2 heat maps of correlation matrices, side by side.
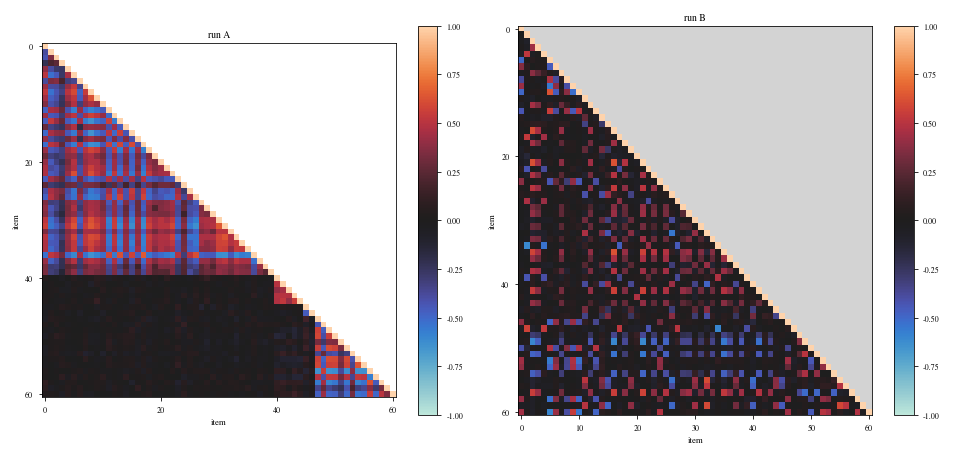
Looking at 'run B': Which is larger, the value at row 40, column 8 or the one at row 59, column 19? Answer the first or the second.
the second
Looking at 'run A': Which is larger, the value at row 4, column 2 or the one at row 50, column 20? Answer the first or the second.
the second
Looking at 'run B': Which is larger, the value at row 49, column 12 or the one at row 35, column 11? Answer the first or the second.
the second
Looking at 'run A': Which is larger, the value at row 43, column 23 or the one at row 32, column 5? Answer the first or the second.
the second
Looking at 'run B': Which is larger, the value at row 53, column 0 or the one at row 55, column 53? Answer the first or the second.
the first
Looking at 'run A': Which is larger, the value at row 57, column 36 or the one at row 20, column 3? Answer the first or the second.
the first
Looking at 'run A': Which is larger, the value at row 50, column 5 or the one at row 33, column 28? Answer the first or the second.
the second
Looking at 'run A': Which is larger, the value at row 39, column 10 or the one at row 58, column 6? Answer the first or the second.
the first
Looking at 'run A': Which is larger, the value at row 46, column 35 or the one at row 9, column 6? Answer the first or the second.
the first
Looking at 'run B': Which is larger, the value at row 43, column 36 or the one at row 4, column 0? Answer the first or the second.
the first
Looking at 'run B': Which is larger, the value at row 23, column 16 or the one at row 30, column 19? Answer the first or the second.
the first
